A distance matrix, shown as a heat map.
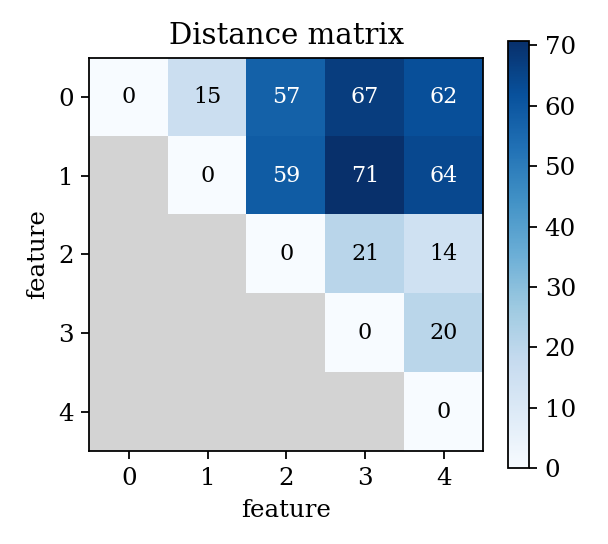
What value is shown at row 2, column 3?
21
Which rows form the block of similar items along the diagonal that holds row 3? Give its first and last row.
2 to 4
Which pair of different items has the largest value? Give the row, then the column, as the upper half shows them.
1, 3
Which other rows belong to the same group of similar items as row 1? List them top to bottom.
0
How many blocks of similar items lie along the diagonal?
2
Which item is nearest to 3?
4
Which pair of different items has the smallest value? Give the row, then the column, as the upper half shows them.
2, 4
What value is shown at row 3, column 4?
20
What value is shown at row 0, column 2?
57
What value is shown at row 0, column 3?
67
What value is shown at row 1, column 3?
71
